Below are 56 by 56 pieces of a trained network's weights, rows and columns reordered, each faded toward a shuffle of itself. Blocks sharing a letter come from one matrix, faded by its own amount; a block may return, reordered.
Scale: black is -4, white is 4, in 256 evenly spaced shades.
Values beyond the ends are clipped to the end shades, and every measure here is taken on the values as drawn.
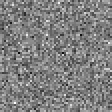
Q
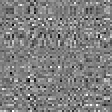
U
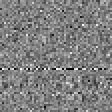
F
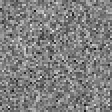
Q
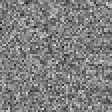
Q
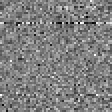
F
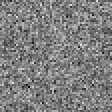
Q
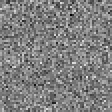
Q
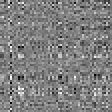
U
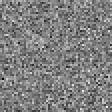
Q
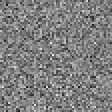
F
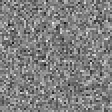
Q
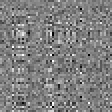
U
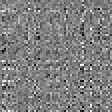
U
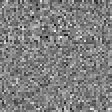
F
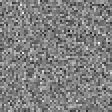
Q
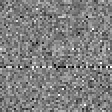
F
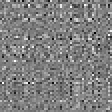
U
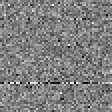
F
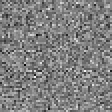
F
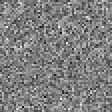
Q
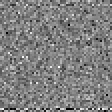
F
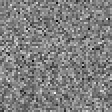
Q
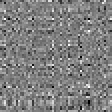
U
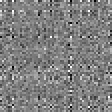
U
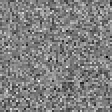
Q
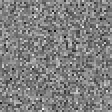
Q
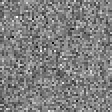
Q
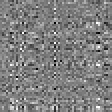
U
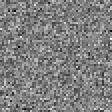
Q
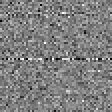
F
